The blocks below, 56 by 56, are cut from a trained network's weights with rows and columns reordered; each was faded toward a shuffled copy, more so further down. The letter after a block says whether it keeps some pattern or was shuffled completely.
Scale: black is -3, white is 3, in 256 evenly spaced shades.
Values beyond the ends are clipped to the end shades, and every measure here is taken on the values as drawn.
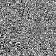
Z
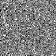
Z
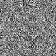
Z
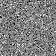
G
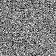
G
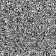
Z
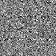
Z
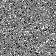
G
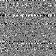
Z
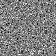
G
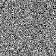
Z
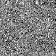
Z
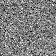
G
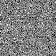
G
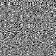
Z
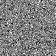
G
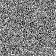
G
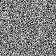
Z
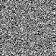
Z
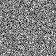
G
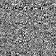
Z
